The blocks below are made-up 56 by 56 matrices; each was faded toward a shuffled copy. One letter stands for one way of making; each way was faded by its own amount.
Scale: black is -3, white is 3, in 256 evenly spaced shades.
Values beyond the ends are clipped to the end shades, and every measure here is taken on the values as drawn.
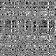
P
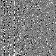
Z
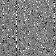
Z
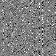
Z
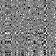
P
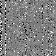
Z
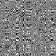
P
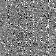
Z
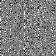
Z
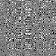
P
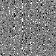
Z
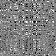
P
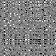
P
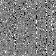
Z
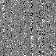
Z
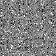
Z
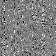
Z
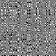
P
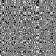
P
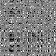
P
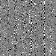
Z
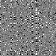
P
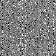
Z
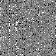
Z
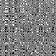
P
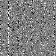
Z
